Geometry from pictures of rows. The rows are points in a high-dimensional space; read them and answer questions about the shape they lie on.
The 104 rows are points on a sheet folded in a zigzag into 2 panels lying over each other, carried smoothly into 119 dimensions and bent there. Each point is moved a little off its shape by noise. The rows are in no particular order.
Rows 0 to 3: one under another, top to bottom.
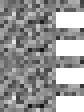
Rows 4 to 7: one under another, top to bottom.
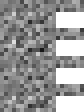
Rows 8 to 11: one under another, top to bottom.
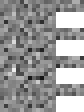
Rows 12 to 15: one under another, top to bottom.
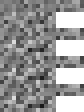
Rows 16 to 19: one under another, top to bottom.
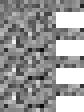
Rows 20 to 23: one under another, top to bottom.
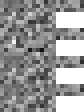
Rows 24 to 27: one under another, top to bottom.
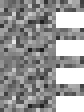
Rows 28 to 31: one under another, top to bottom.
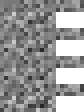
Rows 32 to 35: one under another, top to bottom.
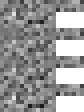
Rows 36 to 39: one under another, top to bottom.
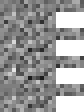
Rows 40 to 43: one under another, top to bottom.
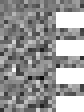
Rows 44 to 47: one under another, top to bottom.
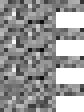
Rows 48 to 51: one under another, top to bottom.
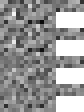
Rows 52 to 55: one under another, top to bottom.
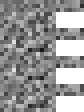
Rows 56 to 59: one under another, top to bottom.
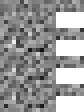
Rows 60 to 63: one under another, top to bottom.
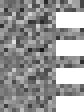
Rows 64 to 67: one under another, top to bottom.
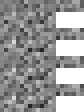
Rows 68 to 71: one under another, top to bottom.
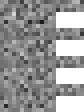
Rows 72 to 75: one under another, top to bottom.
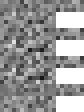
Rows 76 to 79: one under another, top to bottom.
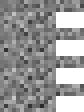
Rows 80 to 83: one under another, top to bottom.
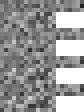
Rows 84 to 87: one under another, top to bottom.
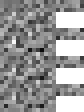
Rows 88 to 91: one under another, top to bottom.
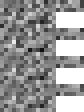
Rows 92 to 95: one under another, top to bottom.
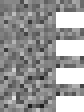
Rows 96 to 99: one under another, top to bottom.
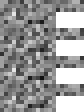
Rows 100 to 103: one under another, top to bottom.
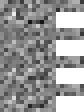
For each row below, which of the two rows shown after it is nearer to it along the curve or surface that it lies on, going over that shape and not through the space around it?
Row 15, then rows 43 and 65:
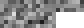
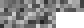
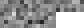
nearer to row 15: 43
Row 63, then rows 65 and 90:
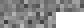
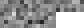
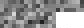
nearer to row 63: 90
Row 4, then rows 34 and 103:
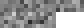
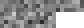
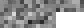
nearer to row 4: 103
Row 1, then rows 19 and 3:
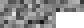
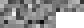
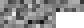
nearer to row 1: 3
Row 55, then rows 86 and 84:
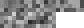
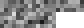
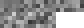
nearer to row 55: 84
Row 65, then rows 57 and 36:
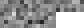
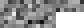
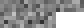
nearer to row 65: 57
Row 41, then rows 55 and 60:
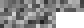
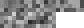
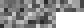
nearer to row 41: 60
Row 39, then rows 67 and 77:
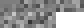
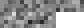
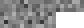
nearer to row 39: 67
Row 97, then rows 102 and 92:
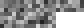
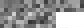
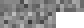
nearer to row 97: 102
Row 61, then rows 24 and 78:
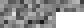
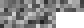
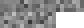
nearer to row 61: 24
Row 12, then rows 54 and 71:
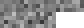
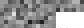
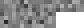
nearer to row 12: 71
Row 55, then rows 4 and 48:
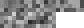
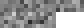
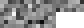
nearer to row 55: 4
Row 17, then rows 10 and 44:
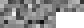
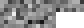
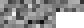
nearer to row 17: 44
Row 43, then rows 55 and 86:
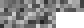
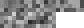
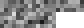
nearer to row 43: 86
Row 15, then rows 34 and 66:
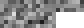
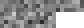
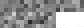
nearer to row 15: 34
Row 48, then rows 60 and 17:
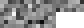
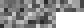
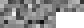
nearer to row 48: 17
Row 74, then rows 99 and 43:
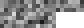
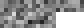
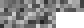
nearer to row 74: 43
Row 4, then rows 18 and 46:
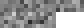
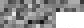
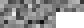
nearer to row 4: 18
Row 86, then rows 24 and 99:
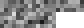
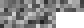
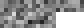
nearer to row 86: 24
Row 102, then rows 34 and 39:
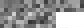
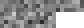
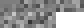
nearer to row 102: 39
